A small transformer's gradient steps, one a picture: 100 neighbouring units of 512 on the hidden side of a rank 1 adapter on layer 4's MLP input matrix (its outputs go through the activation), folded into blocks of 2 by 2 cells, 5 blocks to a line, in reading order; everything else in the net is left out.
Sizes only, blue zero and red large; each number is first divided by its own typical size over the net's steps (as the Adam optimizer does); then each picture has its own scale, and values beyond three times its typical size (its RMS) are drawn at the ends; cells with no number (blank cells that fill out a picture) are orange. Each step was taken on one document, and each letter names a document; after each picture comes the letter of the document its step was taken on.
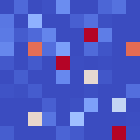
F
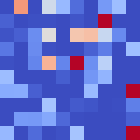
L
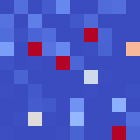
F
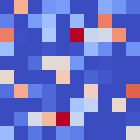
L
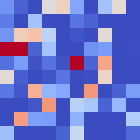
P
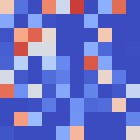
P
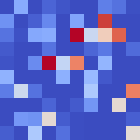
L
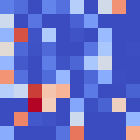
P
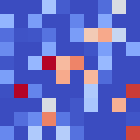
L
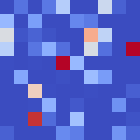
F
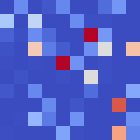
F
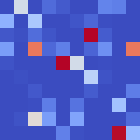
F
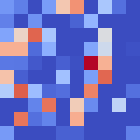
P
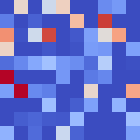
L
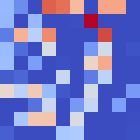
P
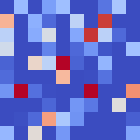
L
